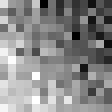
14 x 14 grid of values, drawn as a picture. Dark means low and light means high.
Odd rows or columns: none. Ninth with the highest average: bottom left. Ninth with the lowest average: top right. Slope: up to the bottom left. Mirror symmetry: none.
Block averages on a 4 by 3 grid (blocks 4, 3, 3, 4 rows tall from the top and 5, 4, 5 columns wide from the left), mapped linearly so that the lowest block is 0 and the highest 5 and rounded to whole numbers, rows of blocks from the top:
3 1 0
3 2 0
4 2 1
5 4 2
